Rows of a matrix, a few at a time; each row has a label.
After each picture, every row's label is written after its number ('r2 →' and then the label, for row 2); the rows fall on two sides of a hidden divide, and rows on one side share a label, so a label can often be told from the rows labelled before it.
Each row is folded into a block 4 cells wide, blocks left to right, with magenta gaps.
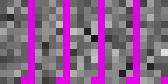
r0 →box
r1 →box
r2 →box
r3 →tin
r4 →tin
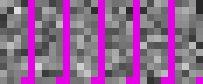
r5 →box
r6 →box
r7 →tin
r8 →tin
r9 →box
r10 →tin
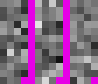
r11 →box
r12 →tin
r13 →box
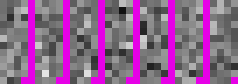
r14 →box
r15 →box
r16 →tin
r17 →box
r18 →box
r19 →box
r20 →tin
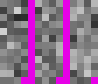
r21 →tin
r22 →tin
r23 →tin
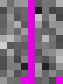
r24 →box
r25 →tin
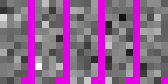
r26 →tin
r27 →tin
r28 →tin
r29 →box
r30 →tin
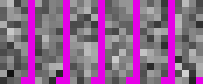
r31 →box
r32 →box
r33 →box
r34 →box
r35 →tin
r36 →tin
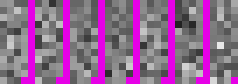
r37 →tin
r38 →tin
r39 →tin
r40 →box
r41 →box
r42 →box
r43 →tin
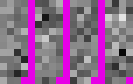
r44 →tin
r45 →box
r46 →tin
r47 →tin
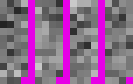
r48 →box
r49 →tin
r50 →box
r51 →box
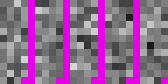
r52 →box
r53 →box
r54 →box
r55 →tin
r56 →tin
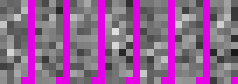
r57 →box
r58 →tin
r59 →tin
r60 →tin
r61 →box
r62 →tin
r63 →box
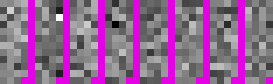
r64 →box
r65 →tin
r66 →box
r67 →box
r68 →box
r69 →box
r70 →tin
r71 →tin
